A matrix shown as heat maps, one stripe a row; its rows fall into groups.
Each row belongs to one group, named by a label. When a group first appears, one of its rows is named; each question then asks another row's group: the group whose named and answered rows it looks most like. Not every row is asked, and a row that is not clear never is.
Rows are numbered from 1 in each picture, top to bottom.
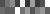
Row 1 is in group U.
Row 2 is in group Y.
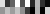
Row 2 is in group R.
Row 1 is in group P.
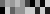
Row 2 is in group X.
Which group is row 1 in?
R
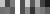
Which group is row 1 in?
P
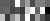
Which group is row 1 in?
Y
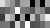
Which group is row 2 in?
Y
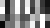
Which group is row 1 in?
P
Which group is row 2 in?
P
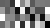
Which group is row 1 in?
Y
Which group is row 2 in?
U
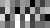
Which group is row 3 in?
P
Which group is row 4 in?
Y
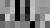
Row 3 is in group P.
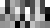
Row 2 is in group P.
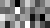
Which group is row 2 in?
Y
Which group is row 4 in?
P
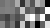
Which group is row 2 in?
U
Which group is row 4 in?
U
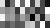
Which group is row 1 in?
P
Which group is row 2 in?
U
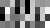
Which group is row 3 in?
X
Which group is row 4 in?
U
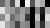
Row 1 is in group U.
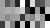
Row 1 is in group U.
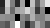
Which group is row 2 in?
X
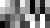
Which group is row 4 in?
X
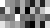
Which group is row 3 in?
Y
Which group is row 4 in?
R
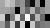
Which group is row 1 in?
R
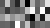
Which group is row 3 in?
R
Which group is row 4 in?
Y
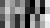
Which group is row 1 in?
R
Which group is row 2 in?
R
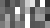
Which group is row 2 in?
Y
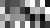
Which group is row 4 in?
P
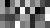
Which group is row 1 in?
P
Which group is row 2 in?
U
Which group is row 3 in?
U
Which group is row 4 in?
Y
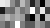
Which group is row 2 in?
X
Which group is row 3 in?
R
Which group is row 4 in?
Y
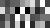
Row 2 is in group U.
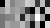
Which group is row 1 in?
X
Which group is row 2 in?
R
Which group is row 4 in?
R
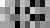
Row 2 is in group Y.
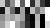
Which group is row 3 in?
R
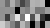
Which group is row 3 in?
P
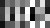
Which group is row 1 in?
X
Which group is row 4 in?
X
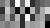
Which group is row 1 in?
Y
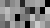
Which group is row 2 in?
R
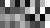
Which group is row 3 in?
R
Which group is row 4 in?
U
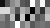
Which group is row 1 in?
X
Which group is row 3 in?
U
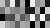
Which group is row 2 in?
R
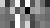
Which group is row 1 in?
P
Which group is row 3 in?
Y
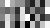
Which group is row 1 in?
R
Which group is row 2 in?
U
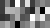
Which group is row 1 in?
Y
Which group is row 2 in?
R
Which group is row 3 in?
X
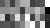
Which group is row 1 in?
U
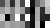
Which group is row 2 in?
R
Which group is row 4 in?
R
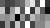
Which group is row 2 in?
P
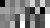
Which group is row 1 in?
X
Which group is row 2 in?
R
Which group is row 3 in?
U
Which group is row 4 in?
U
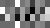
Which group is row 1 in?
Y
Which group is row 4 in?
Y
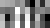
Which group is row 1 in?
R
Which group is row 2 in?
Y
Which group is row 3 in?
P
